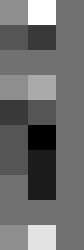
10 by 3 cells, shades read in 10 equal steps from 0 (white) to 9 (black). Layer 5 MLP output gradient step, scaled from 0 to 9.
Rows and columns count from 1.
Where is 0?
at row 1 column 2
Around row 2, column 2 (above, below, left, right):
0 5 6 5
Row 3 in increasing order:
5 5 5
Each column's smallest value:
4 0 5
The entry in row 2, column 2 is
7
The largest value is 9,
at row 6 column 2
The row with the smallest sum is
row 1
